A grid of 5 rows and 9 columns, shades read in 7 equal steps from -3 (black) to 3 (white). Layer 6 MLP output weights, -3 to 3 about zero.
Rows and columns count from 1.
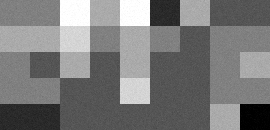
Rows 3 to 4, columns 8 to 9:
0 1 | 0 0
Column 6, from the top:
-2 0 -1 -1 -1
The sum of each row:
4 4 -1 -2 -11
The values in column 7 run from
-1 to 1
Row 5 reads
-2 -2 -1 -1 -1 -1 -1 1 -3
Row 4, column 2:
0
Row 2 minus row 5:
3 3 3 1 2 1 0 -1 3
